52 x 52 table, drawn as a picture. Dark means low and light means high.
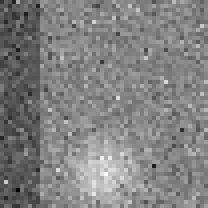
Ninth with the highest average: bottom middle. Seam: vertical, 20% of the way across, the right part higher. Bumps: one, in the bottom middle. Stripes: none.
